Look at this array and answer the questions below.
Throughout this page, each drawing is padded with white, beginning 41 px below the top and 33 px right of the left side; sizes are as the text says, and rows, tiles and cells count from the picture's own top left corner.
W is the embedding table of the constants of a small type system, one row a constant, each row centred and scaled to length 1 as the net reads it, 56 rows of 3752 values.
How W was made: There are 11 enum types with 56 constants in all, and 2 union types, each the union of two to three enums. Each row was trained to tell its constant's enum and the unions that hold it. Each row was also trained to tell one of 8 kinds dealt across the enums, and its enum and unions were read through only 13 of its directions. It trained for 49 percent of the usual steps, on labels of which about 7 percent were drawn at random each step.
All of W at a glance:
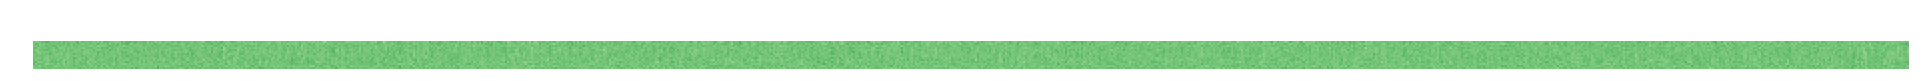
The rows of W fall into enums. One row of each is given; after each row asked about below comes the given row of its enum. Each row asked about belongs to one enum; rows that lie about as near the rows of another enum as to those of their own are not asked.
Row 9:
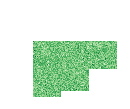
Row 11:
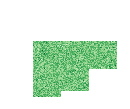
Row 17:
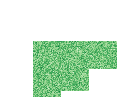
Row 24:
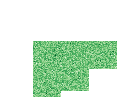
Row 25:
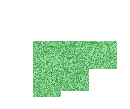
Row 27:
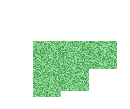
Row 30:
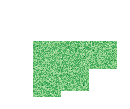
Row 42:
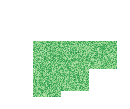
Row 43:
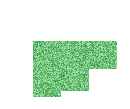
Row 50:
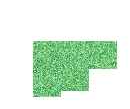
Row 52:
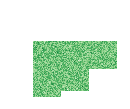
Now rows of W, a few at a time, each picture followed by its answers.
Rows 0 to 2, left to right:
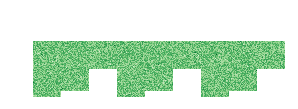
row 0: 52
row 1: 52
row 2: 52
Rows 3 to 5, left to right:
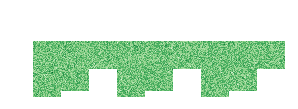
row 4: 25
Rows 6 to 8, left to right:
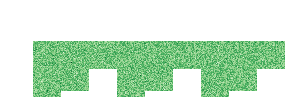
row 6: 24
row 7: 25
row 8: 43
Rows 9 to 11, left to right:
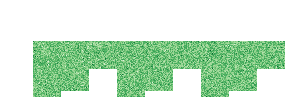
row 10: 42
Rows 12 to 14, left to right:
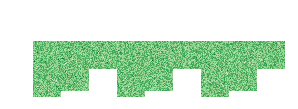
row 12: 17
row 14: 30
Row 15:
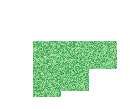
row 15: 25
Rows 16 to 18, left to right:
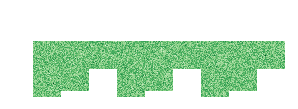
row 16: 27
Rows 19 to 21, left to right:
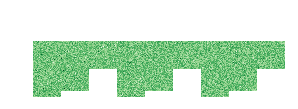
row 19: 52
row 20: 25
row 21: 17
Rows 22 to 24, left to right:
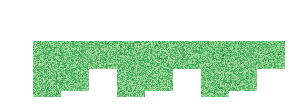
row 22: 24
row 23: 27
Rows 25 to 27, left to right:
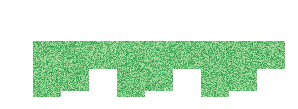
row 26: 43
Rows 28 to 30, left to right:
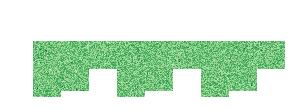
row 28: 52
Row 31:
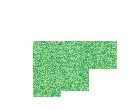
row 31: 43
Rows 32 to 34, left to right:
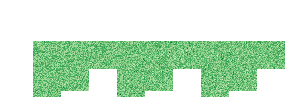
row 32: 42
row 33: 25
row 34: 27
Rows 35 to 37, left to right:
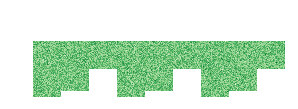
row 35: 43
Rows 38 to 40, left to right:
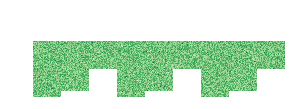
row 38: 43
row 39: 42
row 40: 27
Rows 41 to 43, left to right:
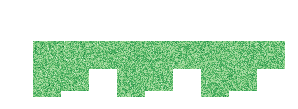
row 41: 27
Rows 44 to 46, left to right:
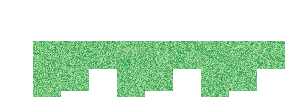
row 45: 9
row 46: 42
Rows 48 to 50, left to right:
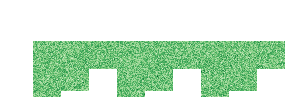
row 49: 52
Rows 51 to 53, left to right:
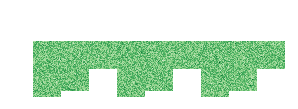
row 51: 25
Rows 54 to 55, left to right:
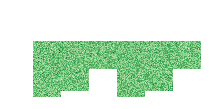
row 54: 27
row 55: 43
